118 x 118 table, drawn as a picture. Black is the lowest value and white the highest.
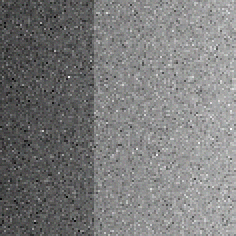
Stripes: none. Seam: vertical, 40% of the way across, the right part higher. Average level on the scale: 50%. Slope: up to the right.
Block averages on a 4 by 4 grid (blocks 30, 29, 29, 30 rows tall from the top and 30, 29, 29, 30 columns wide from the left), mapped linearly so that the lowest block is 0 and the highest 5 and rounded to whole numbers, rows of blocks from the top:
0 2 4 5 | 0 2 4 5 | 0 2 4 5 | 0 2 4 5
